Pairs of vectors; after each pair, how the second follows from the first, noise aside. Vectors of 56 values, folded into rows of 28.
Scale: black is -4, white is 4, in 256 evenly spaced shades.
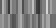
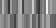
copied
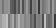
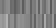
shrunk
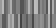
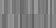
shrunk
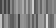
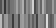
copied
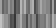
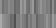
shrunk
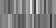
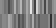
copied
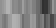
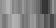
copied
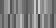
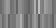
shrunk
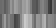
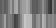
copied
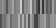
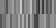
copied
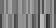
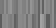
shrunk
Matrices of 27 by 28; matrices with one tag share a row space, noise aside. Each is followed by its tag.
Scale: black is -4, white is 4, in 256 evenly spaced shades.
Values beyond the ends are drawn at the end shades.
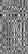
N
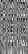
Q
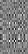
N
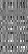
Q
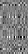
N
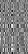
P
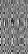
P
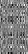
Q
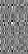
P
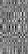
N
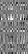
Q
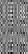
Q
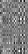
N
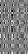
P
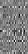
N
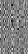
P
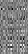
Q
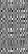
Q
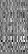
Q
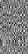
N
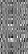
Q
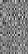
N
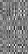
N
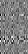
P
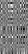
Q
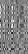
P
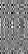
P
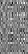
Q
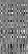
Q
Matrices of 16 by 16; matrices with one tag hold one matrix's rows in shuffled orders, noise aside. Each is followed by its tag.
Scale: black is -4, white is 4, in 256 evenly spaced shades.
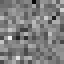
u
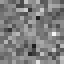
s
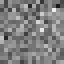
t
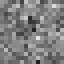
s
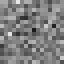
u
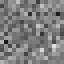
t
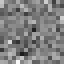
u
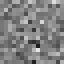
s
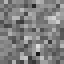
s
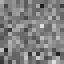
t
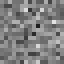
s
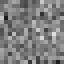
t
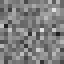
t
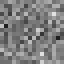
t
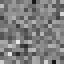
u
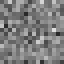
t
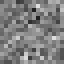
s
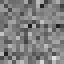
t
